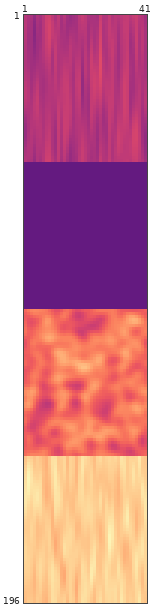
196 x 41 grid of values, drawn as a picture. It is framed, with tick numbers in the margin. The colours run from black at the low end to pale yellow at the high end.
The table splits into 4 rows of 1 panel. Panel 1,1: middling, streaked downward, faint in contrast. Panel 2,1: low, flat. Panel 3,1: high, blotchy. Panel 4,1: very high, streaked downward, faint in contrast.
